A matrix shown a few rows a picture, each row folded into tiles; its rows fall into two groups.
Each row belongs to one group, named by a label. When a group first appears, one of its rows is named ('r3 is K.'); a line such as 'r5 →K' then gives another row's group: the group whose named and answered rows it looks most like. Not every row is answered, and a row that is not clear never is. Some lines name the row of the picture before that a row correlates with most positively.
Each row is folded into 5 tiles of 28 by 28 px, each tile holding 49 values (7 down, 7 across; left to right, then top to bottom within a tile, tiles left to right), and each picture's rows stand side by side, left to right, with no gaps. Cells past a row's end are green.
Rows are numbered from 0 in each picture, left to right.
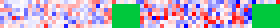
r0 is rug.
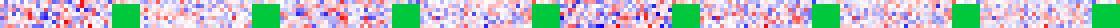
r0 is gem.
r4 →gem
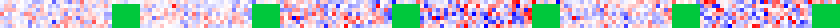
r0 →gem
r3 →rug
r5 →gem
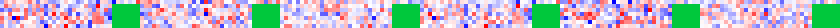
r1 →gem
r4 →gem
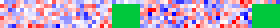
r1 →gem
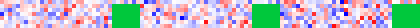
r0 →gem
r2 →gem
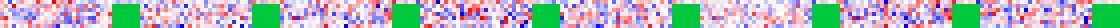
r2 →rug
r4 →gem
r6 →rug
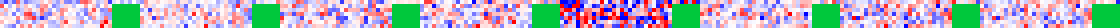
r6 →rug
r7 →rug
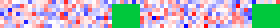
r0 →gem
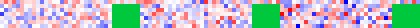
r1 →gem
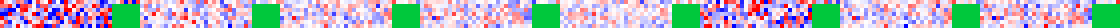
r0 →gem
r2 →rug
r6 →rug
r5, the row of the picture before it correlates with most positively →2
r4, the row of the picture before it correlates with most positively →1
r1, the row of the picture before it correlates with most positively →1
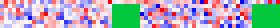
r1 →gem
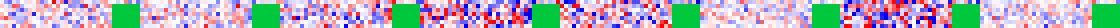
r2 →rug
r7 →rug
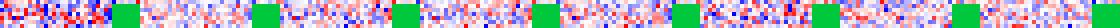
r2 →rug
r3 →rug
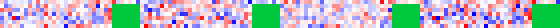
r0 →rug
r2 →gem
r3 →rug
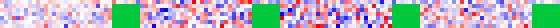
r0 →rug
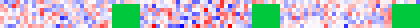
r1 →gem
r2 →rug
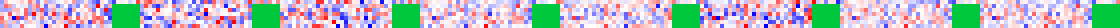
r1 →gem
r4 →rug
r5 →rug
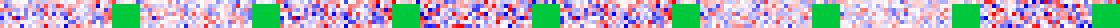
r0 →rug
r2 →rug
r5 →gem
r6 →gem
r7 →gem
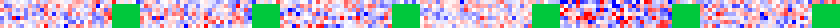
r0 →rug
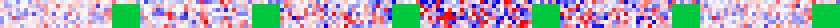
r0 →rug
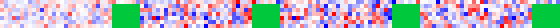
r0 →rug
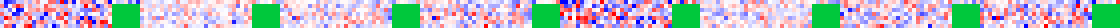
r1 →rug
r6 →gem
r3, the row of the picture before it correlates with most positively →2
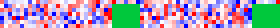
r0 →rug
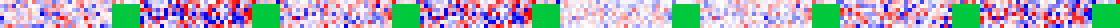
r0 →gem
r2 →rug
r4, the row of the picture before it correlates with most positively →1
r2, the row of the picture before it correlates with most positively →0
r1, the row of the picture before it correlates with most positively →0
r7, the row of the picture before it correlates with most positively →1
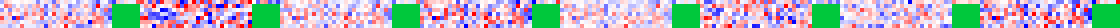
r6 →gem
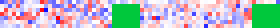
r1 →rug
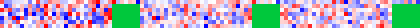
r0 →rug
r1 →rug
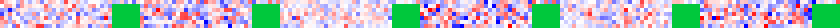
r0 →gem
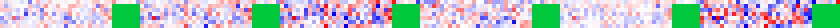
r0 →rug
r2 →rug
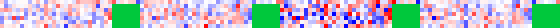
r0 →rug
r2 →rug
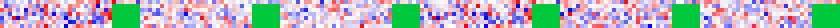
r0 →rug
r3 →rug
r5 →gem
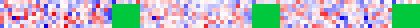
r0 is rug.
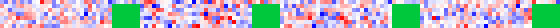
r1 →gem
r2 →gem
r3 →rug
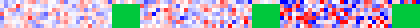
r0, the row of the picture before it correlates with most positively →2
